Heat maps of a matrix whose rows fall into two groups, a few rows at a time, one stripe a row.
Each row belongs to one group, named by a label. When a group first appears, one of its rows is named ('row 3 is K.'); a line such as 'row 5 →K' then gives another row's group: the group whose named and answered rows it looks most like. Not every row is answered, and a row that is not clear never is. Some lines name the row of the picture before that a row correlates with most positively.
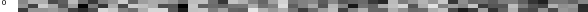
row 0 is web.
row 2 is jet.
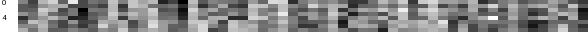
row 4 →jet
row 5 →web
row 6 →web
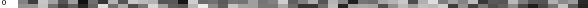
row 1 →web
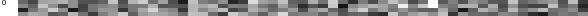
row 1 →web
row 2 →jet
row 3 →web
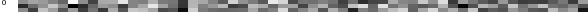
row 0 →web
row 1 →jet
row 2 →web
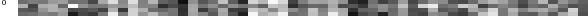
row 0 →jet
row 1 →web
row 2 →jet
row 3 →jet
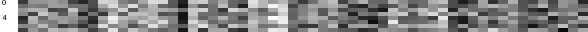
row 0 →jet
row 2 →web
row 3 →web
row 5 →jet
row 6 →web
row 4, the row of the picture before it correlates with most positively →0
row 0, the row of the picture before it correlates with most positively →3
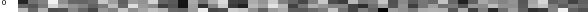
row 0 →jet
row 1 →jet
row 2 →web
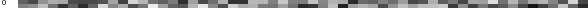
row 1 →web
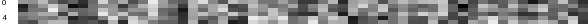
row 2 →jet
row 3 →web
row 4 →jet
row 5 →jet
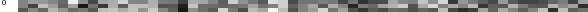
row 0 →web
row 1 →web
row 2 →jet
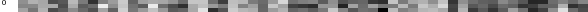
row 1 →web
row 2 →web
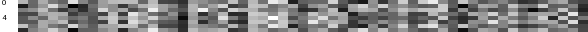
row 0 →web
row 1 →jet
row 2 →web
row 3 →jet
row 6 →web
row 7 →jet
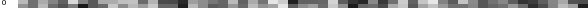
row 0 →web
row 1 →web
